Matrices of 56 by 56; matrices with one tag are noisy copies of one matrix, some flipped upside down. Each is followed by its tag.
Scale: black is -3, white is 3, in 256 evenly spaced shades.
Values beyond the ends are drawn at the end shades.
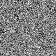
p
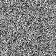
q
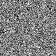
p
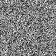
q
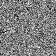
p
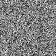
q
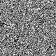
p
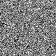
p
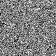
p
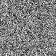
q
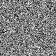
p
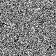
p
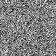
q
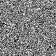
p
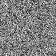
q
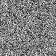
q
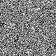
p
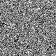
p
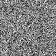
q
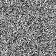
q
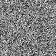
q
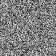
q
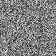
q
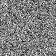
q
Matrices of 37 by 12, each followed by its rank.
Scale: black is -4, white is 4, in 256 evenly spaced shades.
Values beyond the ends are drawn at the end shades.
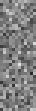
full rank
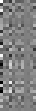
two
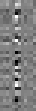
two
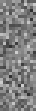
full rank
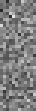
full rank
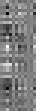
two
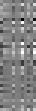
two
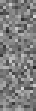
full rank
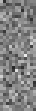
full rank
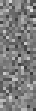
full rank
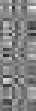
two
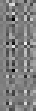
two
